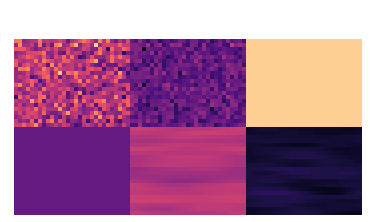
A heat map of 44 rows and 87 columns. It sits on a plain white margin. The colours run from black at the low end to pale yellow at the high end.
It is made of 2 by 3 panels. Panel 1,1: middling, fine-grained, strong in contrast. Panel 1,2: low, fine-grained. Panel 1,3: very high, flat. Panel 2,1: low, flat. Panel 2,2: middling, streaked across, faint in contrast. Panel 2,3: very low, streaked across, faint in contrast.
